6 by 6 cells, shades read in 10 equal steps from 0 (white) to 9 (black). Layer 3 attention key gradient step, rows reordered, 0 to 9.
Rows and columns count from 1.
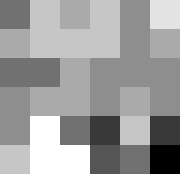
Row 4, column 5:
3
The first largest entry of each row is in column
1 5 1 1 4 6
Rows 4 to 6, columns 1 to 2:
4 3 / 4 0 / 2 0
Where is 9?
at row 6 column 6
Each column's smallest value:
2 0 0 2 2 1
